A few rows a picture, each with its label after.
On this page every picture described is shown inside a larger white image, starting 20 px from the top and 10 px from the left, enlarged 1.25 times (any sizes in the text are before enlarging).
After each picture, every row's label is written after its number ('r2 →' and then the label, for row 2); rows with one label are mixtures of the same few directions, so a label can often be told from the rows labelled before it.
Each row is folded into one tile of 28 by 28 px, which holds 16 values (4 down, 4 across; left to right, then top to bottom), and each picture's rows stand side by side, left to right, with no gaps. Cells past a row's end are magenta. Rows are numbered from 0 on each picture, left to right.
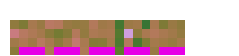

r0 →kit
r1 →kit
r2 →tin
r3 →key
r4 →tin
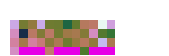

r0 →key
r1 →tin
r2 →tin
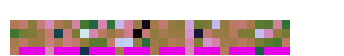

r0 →kit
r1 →key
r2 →kit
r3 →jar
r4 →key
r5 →key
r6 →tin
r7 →kit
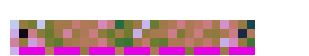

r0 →key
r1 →jar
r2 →tin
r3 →jar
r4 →jar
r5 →tin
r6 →jar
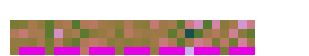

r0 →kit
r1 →key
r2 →kit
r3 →key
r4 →jar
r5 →kit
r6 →tin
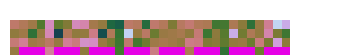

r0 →jar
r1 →key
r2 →jar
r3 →key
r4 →kit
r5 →jar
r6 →key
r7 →tin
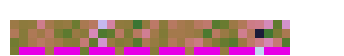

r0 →jar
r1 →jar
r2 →tin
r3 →tin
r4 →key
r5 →jar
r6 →jar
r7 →kit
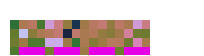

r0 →key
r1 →jar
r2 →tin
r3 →tin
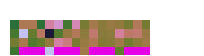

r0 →key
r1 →kit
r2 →key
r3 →kit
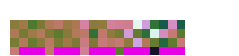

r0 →tin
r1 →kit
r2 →key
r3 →tin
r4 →kit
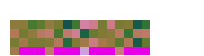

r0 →tin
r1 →tin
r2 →kit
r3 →tin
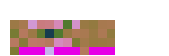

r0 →tin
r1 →kit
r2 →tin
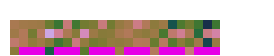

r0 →jar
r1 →kit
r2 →kit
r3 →tin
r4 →tin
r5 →tin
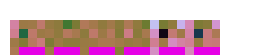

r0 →key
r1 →tin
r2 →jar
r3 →key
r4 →key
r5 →key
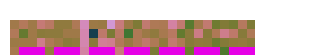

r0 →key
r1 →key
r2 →key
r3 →key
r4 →tin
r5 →key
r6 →kit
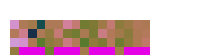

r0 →jar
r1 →tin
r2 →jar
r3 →jar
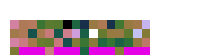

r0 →jar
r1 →tin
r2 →key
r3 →jar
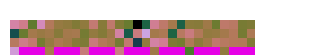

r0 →kit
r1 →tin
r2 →kit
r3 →tin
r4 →jar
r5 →kit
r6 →jar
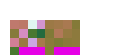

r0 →tin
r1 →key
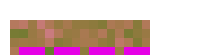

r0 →kit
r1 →kit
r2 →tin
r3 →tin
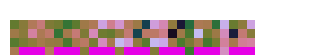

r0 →jar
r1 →tin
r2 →tin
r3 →jar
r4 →jar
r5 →key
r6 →key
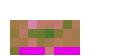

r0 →tin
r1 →kit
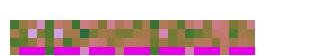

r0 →jar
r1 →key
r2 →kit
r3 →kit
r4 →key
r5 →kit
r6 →key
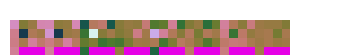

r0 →key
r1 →key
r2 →key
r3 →jar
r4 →kit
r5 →tin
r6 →key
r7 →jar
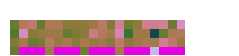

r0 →key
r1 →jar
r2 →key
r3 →key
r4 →kit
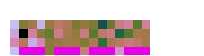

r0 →key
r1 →key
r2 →tin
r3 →kit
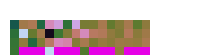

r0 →key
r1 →kit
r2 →kit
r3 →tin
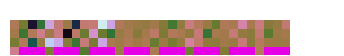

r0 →tin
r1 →jar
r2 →tin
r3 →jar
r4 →tin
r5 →jar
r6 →tin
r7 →key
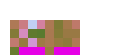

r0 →tin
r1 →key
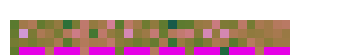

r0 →key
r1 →tin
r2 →key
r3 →key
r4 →tin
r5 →jar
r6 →kit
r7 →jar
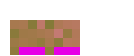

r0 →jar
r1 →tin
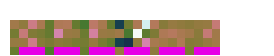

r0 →tin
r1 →key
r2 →key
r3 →jar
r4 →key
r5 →jar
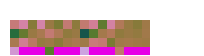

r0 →kit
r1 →kit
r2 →kit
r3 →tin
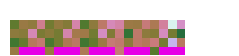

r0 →jar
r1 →jar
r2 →jar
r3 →key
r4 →tin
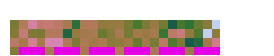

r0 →tin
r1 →jar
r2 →jar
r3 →tin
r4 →tin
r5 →jar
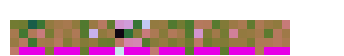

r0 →tin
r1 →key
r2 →key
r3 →kit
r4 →tin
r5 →key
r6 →key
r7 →key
